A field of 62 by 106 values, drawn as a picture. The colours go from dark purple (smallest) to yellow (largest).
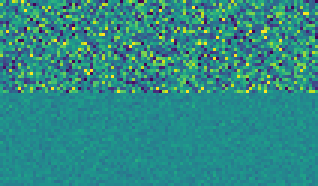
A horizontal seam about 50% of the way down splits the table, and the bottom part is calmer. The halves do not mirror each other. No overall slope runs across the table. Overall the values sit about 50% of the way up the scale. No regular stripes run through it. The grain is fine, like static.
